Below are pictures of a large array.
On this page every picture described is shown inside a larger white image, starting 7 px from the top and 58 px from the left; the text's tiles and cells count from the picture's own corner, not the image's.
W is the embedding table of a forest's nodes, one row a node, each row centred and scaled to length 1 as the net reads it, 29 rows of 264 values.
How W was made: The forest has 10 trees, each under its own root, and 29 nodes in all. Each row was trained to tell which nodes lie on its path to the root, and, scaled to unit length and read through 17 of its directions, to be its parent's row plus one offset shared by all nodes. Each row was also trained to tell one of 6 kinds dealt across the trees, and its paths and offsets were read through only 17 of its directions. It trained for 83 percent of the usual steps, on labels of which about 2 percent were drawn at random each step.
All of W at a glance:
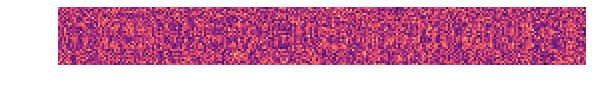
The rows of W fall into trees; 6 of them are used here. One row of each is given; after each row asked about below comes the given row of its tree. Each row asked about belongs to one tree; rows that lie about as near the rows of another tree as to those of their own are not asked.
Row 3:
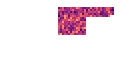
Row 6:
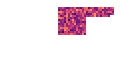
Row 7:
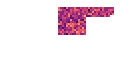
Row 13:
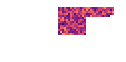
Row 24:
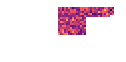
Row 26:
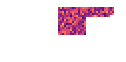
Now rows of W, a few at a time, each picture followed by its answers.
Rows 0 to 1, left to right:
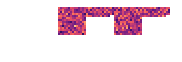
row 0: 3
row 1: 6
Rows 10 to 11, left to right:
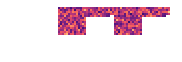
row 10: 26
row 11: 13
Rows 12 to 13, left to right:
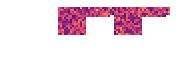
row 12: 7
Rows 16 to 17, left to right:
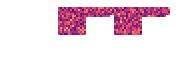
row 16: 6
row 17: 26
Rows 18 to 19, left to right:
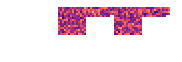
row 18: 3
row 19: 13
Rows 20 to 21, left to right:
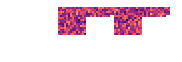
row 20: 6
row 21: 7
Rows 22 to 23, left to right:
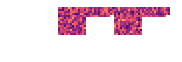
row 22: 13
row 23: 3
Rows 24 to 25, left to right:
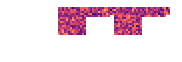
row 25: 26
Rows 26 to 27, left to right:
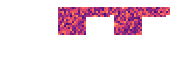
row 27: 13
